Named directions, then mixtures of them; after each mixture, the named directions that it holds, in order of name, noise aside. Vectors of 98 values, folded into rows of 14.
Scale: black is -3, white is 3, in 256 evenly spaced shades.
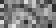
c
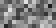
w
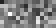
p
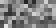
c, p, w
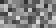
p, w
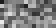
c, p, w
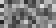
c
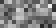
c, w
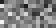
c, p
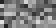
c, p, w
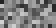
c, p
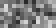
c, p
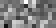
c, w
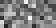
c, p, w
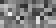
p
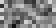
c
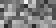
c, p, w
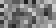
c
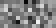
c, p, w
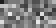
p
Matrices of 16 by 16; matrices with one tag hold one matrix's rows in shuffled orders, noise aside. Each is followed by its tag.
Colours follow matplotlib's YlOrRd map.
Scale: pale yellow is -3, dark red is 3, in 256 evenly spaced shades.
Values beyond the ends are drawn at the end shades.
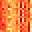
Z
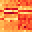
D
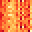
Z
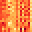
Z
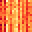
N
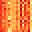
Z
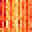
N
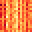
N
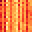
N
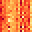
Z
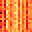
N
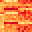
D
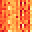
Z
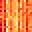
N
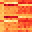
D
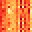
Z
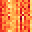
Z
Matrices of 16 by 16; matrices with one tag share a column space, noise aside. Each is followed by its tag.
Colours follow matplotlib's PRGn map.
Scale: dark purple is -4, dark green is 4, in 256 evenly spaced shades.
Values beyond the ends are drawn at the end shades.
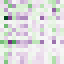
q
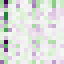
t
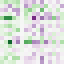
q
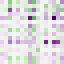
q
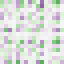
t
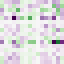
q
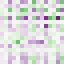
q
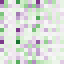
t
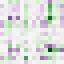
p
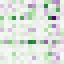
q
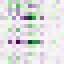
q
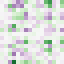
t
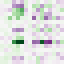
q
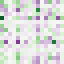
q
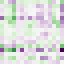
p
